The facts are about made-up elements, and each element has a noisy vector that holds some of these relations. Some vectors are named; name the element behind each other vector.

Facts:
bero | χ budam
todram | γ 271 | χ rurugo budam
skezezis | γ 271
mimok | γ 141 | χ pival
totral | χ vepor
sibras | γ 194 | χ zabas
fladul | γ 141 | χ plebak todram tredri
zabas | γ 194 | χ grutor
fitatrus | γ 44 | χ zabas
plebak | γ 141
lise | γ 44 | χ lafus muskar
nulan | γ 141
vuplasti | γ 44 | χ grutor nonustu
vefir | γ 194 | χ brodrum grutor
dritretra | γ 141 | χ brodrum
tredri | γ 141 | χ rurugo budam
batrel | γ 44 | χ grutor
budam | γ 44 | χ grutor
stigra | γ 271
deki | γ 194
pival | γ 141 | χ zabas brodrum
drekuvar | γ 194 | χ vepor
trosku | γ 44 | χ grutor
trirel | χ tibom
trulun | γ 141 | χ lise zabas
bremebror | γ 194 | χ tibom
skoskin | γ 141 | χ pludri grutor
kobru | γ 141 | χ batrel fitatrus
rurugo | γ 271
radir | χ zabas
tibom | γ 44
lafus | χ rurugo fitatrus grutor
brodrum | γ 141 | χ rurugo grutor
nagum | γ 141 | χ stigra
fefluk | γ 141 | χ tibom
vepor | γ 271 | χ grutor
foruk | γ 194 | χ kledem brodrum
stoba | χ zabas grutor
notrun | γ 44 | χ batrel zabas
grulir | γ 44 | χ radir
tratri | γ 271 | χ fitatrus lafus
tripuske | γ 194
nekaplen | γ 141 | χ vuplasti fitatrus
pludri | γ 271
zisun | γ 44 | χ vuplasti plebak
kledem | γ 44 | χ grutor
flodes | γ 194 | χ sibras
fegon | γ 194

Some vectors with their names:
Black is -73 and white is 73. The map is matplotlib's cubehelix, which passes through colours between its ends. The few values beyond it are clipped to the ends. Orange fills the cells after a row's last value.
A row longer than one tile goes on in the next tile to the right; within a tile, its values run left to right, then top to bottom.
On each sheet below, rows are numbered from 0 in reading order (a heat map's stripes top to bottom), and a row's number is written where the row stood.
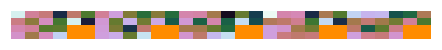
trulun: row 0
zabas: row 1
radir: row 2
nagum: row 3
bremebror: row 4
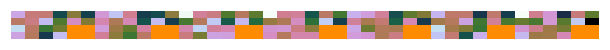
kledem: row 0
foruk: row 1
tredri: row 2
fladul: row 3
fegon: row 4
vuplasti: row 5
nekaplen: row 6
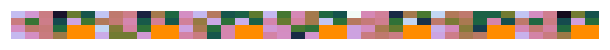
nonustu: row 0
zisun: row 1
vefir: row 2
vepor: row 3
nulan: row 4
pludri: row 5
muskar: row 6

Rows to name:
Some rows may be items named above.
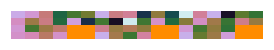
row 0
flodes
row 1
lafus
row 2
tibom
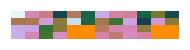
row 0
skoskin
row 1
bero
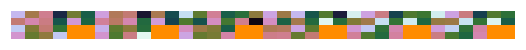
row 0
grulir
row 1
notrun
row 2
tratri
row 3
totral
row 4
brodrum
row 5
brodrum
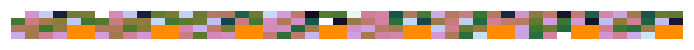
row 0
fefluk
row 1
fefluk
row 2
todram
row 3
pival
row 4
fladul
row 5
budam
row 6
fitatrus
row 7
sibras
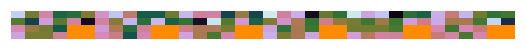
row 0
tratri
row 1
vefir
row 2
lafus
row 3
tibom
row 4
trirel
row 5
drekuvar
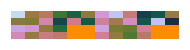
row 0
rurugo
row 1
foruk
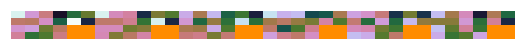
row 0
dritretra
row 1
mimok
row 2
totral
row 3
bremebror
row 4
grutor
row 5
lise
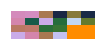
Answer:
stoba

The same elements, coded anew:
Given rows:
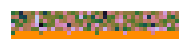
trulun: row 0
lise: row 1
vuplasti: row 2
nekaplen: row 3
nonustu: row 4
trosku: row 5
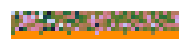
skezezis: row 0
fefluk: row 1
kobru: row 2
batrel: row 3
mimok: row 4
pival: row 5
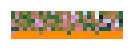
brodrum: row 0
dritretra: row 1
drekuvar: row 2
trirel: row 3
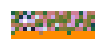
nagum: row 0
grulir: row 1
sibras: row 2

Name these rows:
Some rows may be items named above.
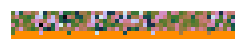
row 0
skoskin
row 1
tibom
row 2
trulun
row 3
grutor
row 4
bremebror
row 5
budam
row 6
lafus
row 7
zabas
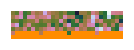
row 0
radir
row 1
totral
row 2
trulun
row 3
zisun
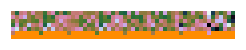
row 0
grulir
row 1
tratri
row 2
stoba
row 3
tratri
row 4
dritretra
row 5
dritretra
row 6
lise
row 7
tibom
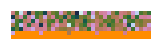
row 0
rurugo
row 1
fitatrus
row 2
fladul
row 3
bero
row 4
todram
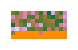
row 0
notrun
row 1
tredri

